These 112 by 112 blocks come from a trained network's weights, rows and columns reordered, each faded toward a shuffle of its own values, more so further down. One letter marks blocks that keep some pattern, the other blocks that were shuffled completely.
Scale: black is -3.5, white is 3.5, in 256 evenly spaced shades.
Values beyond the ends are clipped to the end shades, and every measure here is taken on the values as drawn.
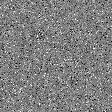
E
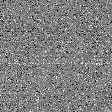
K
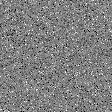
E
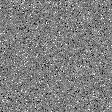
E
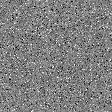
E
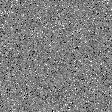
E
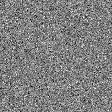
K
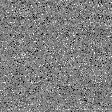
K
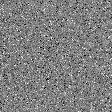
E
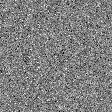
E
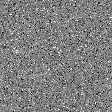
E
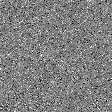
E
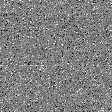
K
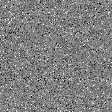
K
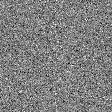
K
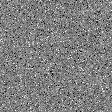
E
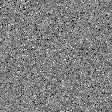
K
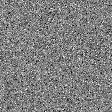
K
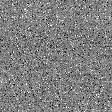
K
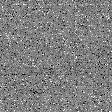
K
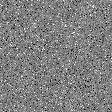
E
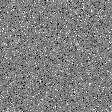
E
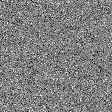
E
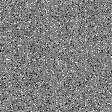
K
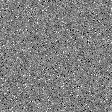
E
